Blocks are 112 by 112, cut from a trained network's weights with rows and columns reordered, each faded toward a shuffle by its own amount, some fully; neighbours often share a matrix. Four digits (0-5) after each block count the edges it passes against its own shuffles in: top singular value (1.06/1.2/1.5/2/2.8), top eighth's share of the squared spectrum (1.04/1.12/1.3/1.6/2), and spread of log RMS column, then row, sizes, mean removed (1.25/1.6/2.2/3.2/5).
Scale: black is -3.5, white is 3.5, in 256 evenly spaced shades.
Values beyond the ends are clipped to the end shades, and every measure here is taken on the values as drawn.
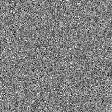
3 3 0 1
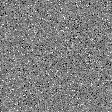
0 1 0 0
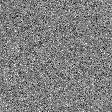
0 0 0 0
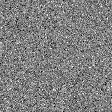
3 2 0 0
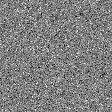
0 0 0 0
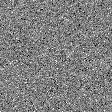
0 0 0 0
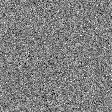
2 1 0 0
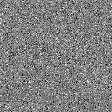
3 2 1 1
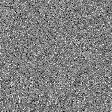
3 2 0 1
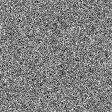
2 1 0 0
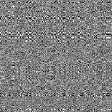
5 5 3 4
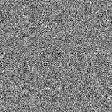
4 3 1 2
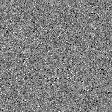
2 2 0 1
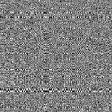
5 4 2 3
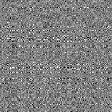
4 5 2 4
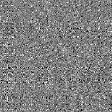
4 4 2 3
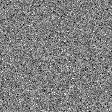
2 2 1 0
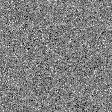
2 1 0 0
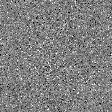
3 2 1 1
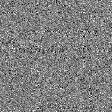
3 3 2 2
